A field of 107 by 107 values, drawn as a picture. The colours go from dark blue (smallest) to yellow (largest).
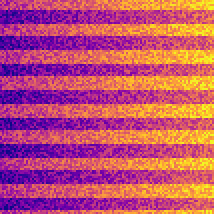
Stripes running across repeat 8 times from top to bottom. The ninth with the lowest average is the bottom left. The field climbs toward the right.
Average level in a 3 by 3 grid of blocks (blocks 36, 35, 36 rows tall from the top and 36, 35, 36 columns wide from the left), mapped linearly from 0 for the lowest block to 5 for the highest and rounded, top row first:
035 / 135 / 024
